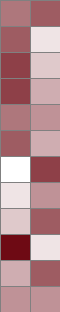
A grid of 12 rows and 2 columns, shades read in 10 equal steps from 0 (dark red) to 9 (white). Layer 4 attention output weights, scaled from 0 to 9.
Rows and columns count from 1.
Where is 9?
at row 7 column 1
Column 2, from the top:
3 8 7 6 5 6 2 5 3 8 3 5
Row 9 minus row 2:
4 -5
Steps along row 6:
up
